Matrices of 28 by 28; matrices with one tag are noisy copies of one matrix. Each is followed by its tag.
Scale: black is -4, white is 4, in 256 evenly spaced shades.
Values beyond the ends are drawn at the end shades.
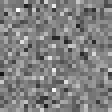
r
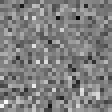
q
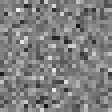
r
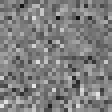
q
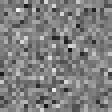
r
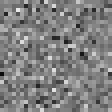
r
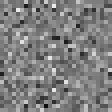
r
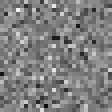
r
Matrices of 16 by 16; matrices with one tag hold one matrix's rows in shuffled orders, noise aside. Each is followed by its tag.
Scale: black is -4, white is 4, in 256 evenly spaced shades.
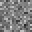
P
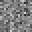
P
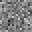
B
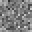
B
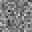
B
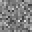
B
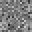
B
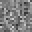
P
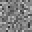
B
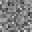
B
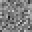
B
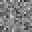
P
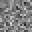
P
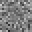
B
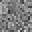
B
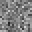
B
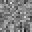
P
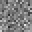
B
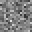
P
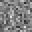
P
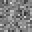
P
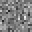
B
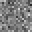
B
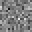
B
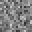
P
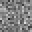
B
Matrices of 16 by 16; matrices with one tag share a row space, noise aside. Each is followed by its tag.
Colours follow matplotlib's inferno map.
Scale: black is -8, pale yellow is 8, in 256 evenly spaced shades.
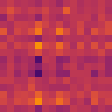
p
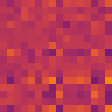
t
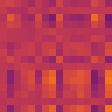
t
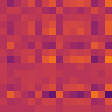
t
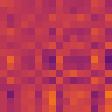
t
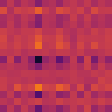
p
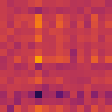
p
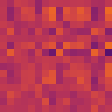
t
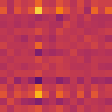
p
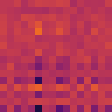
p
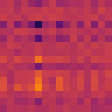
p
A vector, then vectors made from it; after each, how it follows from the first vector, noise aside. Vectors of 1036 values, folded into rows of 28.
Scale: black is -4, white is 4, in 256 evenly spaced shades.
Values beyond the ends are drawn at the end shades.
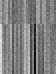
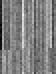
wrapped around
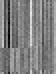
wrapped around
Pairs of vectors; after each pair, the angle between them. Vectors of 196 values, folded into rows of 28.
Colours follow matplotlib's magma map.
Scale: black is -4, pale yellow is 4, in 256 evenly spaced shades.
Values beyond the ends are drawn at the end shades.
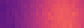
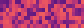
orthogonal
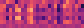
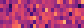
orthogonal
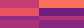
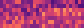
partly opposed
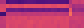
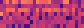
partly opposed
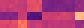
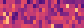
orthogonal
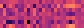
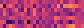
nearly parallel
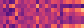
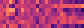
nearly opposite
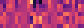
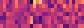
nearly opposite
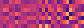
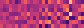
nearly opposite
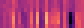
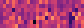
partly aligned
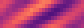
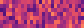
orthogonal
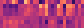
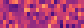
partly aligned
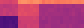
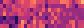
partly aligned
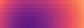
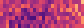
partly aligned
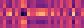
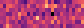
partly opposed
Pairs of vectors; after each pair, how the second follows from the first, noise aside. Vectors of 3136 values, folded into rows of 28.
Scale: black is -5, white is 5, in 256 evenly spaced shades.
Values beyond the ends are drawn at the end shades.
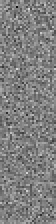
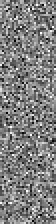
scaled up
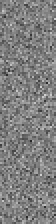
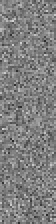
shuffled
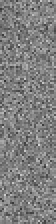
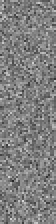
shuffled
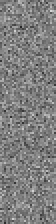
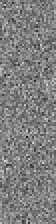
shuffled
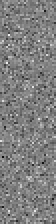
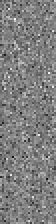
shuffled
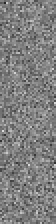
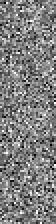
scaled up
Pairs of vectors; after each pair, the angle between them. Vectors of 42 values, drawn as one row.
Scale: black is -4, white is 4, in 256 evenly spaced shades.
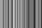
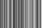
nearly opposite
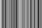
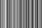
partly opposed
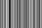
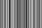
nearly parallel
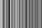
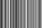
nearly opposite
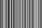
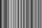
orthogonal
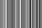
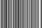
partly opposed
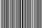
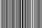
nearly parallel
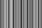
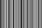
nearly parallel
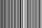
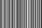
orthogonal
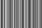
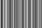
nearly parallel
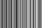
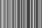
nearly opposite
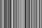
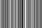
partly opposed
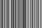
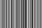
partly aligned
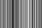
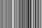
nearly opposite
